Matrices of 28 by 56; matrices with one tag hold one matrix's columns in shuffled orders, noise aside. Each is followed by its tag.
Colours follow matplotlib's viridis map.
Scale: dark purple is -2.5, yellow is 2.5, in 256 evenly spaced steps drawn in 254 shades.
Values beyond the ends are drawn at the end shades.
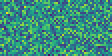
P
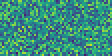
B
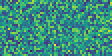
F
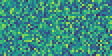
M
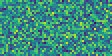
P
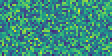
B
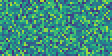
F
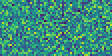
P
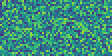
P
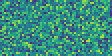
P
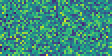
P
